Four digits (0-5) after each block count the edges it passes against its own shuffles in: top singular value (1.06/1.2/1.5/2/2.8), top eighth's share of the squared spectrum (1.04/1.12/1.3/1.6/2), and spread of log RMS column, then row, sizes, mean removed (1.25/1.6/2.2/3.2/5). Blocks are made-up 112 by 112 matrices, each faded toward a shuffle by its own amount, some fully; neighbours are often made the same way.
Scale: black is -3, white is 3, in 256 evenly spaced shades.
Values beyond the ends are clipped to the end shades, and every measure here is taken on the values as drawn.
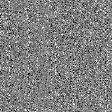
1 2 3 0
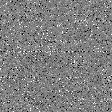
3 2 0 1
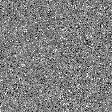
0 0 1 0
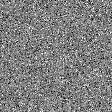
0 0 1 0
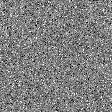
0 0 0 0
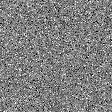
0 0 0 0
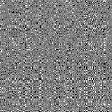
5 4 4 3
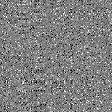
4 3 2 2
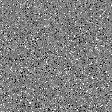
3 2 1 1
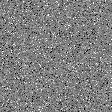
0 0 0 0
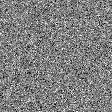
1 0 0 0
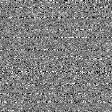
2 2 0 4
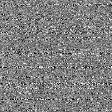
1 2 0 4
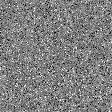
0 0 0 0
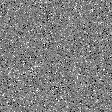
1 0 0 0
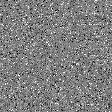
3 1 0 0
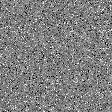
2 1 0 0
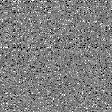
4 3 1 2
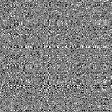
5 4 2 3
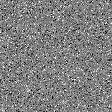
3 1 0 0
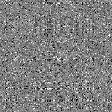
4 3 2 2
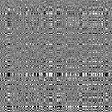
5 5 4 4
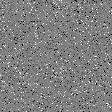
3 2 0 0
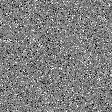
0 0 0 0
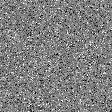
0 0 0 0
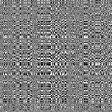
5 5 4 4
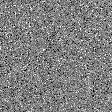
1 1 0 0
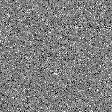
3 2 1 1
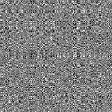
5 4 3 3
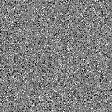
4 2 1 0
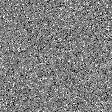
2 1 0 0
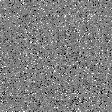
4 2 1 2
